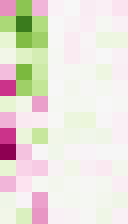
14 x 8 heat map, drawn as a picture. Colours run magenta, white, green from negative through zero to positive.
A vertical seam about 40% of the way across splits the table, and the right part is calmer. The bottom left is the ninth with the lowest average. The top left is the ninth with the highest average.
